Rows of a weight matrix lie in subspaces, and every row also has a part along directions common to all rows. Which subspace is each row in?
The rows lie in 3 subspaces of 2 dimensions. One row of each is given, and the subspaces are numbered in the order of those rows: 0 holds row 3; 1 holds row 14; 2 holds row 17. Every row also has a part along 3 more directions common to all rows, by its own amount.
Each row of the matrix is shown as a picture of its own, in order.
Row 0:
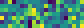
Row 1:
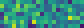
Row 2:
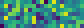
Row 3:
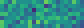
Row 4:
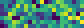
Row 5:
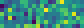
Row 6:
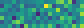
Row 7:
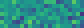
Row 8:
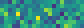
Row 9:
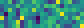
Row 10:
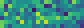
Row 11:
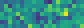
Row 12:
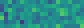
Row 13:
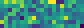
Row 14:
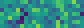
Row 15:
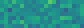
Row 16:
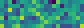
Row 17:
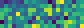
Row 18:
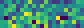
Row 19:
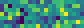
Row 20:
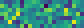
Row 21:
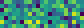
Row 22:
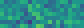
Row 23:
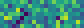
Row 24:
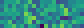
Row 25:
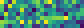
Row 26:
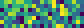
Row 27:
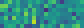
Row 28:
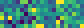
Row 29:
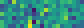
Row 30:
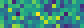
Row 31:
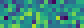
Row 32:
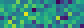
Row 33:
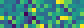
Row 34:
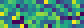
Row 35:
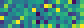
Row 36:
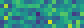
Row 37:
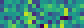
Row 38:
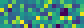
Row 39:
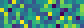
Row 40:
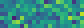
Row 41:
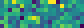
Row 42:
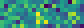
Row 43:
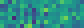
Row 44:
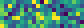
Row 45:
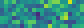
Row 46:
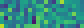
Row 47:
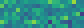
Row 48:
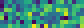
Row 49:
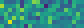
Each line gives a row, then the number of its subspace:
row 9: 2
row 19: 1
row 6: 2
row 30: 2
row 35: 0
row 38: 2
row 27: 0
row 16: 2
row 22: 1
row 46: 0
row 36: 1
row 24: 1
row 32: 1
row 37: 1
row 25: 0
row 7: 0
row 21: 1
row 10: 0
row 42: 0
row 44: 0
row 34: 0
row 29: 0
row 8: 2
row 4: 0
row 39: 2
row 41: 2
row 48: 1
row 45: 1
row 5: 0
